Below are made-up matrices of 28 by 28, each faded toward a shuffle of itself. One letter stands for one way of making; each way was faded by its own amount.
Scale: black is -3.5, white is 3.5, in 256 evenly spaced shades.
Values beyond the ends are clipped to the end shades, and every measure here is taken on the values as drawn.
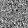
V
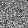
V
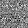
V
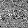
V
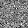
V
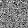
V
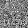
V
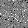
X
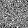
V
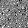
X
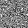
V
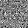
V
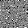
X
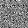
V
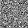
V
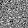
V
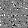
X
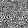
V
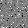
X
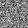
V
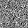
V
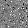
X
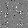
X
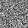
V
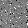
X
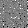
X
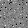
X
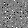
X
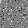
X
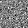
V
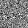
V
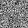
V
